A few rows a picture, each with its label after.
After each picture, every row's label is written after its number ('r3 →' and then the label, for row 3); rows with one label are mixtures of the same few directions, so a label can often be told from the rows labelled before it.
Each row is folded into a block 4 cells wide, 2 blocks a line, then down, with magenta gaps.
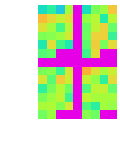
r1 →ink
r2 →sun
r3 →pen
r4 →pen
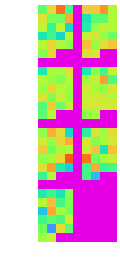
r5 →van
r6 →ink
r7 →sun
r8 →pen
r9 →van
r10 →sun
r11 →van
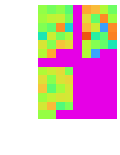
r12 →sun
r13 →sun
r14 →van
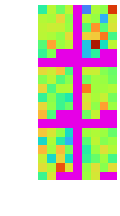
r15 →sun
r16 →sun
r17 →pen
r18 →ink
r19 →ink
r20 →ink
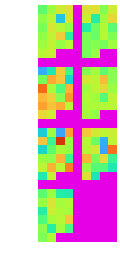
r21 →sun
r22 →pen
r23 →pen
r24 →sun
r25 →pen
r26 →sun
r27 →van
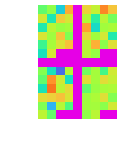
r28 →pen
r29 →van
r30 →van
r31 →pen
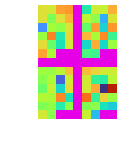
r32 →ink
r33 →sun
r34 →sun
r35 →sun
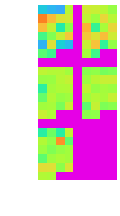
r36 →ink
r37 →van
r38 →ink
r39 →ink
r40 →pen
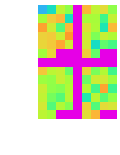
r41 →pen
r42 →sun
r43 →sun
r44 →sun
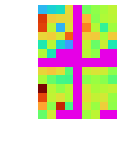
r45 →ink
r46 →ink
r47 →ink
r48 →ink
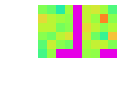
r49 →ink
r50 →sun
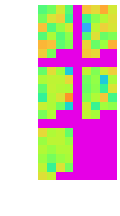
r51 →pen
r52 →ink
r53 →van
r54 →sun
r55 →sun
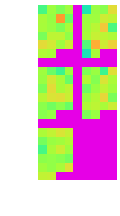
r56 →pen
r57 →sun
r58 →van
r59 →pen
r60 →ink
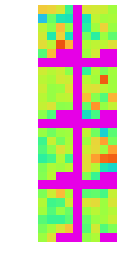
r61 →ink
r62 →ink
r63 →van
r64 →sun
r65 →ink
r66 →van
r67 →van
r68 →ink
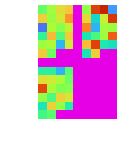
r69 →ink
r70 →van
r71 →ink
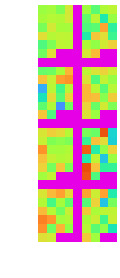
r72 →pen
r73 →sun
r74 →ink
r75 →ink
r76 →ink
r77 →pen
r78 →ink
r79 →pen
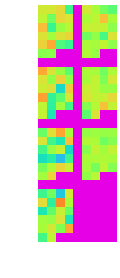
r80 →van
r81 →sun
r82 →sun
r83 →pen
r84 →van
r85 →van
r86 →pen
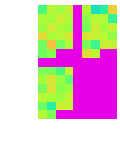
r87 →sun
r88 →van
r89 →van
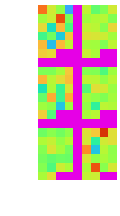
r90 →sun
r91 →van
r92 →ink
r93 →van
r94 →van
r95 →van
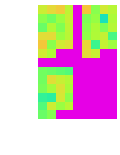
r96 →ink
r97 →sun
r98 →ink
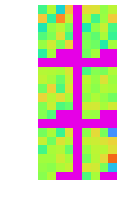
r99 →pen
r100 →pen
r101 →sun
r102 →pen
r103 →pen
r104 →van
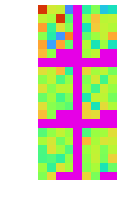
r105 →sun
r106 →van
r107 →pen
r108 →sun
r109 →van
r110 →ink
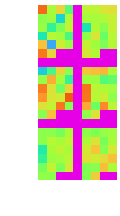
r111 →sun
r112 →ink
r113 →pen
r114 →ink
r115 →ink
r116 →pen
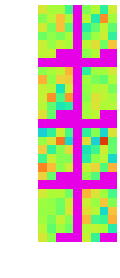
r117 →sun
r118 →pen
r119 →ink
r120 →sun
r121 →pen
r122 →pen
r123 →sun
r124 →sun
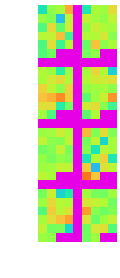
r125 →sun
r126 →sun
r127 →van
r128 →van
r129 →van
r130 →sun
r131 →van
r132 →ink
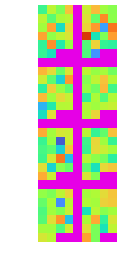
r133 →sun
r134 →sun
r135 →pen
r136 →sun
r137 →sun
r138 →van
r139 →sun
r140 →ink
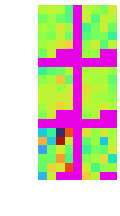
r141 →ink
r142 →pen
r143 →pen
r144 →ink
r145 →pen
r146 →sun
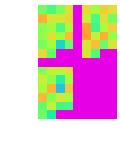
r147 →ink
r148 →van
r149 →sun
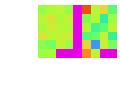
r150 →pen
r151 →sun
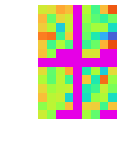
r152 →ink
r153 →van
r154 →van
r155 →pen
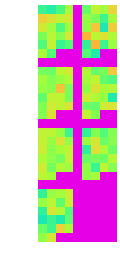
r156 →ink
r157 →sun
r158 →sun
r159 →van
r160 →sun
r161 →van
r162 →van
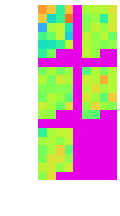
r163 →pen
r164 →sun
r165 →pen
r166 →sun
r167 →sun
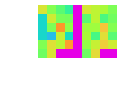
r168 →ink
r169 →ink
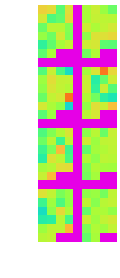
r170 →pen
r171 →van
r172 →van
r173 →van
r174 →sun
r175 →pen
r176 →ink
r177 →pen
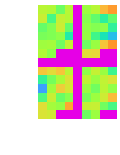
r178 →pen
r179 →van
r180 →ink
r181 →van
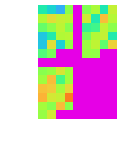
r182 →ink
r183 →pen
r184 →pen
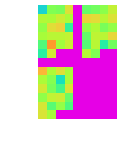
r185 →sun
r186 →ink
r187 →sun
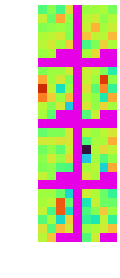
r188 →pen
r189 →pen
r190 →ink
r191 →sun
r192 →ink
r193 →ink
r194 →sun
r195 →ink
